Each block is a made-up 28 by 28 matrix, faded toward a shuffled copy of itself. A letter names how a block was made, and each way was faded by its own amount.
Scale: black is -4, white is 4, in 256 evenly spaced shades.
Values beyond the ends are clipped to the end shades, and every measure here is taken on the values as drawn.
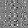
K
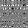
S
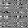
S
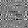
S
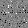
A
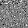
A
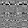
S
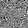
A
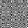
K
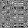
K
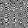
K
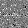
A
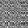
K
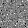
A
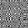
K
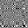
S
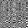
K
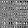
S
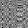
K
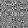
K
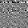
S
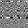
S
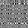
S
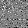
A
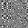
K
